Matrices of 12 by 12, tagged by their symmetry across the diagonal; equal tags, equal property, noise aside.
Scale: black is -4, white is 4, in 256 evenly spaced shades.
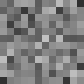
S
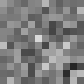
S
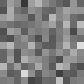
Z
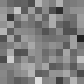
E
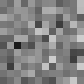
Z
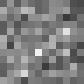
Z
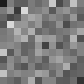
S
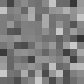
E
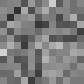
S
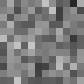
Z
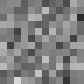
E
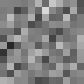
E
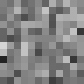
Z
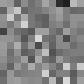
Z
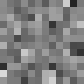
E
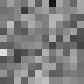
E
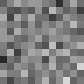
S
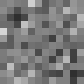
S
